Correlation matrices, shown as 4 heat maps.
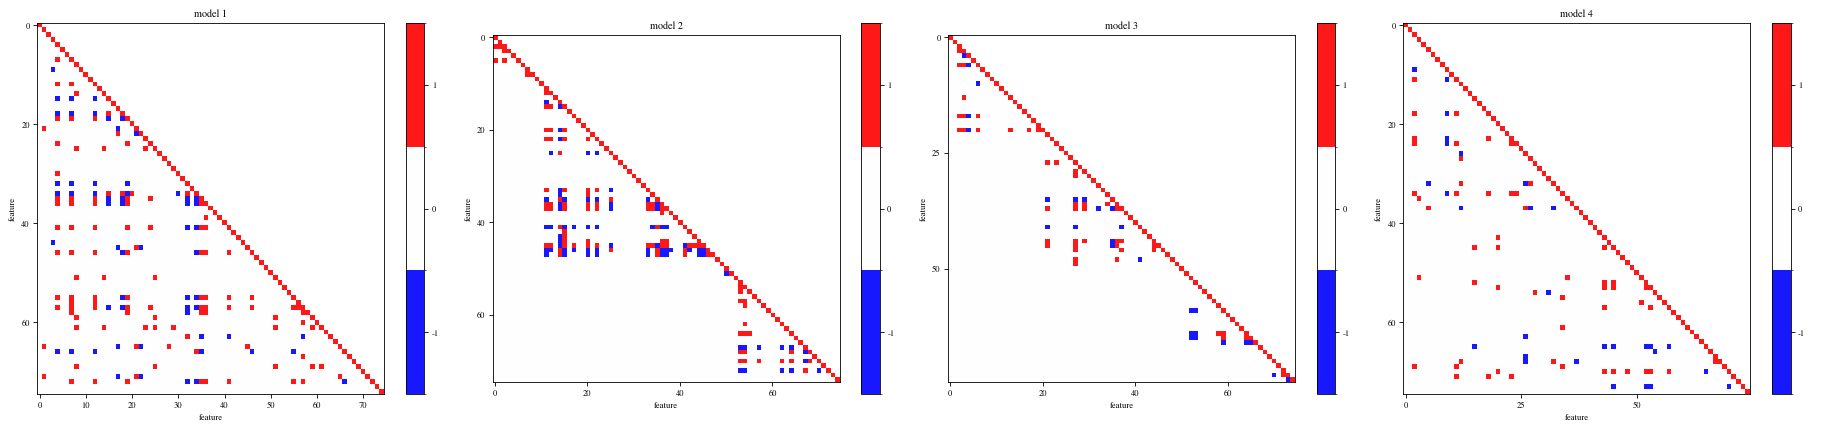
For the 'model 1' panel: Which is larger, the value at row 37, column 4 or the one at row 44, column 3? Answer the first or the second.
the first
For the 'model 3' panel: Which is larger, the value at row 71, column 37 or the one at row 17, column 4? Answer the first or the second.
the first
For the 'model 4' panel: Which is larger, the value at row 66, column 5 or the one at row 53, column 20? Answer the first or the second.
the second
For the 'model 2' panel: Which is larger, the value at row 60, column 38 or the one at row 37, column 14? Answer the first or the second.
the first
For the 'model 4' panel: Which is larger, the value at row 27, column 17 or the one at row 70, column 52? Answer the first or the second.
the second
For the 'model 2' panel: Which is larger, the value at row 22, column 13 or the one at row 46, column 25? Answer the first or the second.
the second
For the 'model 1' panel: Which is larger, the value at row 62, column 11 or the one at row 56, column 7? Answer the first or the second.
the second
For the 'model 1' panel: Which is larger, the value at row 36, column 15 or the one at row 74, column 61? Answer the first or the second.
the second
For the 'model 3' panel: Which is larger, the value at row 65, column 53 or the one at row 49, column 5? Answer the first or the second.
the second
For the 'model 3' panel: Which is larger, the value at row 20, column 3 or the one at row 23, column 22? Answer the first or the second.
the first
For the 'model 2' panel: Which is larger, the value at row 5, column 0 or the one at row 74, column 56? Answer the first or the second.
the first
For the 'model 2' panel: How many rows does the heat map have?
75
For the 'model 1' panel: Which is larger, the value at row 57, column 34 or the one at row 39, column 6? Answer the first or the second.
the second
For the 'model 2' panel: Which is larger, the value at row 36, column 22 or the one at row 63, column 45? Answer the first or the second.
the first
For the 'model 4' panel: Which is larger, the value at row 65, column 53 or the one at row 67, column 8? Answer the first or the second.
the second
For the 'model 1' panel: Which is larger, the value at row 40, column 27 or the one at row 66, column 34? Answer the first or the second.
the second
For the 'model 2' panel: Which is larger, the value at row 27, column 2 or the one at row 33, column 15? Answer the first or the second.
the second
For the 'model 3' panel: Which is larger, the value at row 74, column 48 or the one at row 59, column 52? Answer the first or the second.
the first
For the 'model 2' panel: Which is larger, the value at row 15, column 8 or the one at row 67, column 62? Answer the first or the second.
the first
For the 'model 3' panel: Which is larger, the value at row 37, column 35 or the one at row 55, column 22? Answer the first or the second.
the second
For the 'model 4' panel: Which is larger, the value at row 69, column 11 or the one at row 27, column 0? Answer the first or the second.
the first
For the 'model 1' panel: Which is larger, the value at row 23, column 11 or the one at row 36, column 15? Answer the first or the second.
the first
